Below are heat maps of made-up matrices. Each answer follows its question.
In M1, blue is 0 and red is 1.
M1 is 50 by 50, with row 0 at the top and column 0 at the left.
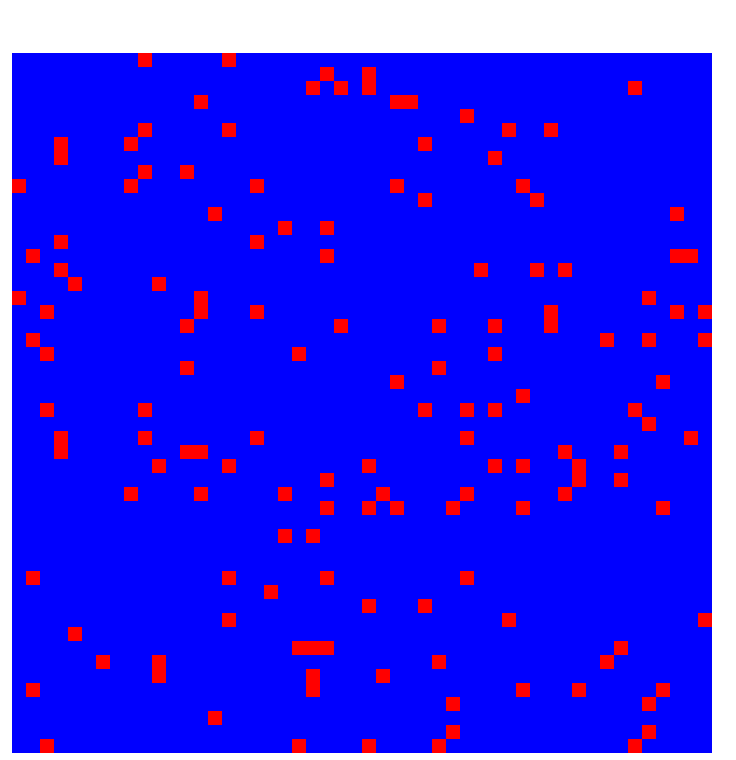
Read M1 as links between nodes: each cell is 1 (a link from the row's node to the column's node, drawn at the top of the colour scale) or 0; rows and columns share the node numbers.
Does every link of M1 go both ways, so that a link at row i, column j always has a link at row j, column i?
no
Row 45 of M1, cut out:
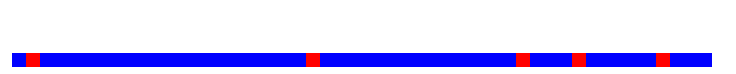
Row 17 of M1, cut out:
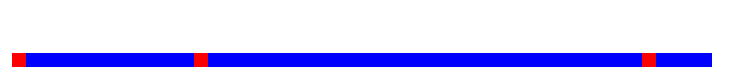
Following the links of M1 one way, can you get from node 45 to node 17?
yes
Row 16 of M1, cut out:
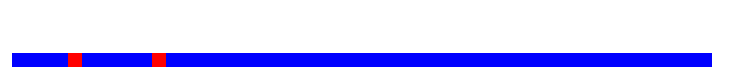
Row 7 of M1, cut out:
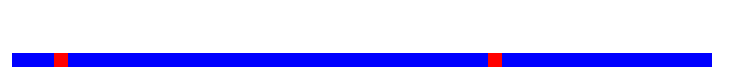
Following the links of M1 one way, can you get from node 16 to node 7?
no
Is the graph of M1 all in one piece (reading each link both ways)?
yes
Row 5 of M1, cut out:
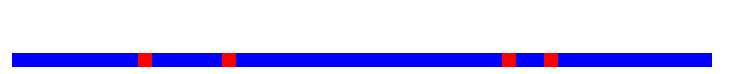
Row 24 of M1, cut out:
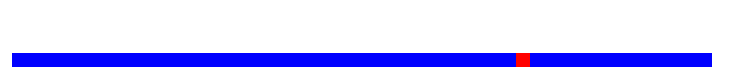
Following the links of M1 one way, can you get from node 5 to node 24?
no
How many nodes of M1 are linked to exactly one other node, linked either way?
3
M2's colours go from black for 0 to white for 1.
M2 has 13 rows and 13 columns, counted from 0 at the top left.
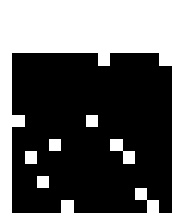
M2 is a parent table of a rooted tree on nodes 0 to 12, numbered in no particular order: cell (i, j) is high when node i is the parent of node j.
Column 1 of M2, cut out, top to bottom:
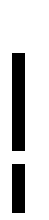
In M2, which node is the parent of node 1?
8
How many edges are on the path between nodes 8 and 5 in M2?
3
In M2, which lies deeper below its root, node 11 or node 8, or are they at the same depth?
the same depth
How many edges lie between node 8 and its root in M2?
3
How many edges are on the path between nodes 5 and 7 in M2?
2
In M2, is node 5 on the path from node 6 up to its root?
yes
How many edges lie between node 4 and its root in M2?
3
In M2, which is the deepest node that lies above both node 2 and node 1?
0
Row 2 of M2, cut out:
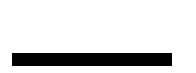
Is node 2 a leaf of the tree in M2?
yes
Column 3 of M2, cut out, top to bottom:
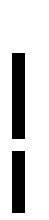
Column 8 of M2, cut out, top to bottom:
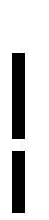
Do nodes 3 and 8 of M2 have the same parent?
yes
